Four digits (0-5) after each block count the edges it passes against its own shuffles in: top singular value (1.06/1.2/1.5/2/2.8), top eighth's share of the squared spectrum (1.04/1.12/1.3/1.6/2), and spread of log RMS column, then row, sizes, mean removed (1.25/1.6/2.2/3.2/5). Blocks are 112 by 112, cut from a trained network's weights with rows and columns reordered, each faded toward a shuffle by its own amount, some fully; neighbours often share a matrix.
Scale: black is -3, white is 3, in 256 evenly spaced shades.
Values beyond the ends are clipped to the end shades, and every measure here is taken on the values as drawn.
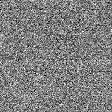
3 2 0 1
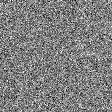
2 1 0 0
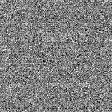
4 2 0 1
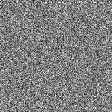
4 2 0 1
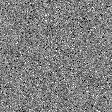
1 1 0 0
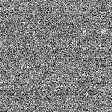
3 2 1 1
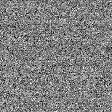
3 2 0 1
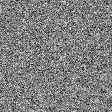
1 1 0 0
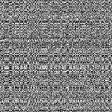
5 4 2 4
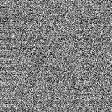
4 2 0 1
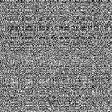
5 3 1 3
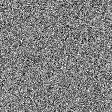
2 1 0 0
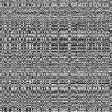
5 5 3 4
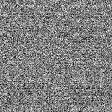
4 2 0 1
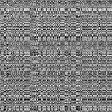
5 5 3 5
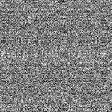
4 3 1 2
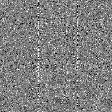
3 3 2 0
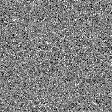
2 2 0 1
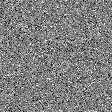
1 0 0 0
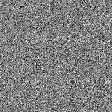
3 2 1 1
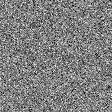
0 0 0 0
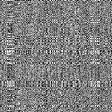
5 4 3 3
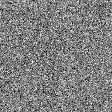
2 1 0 0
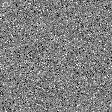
0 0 0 0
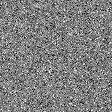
1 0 0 0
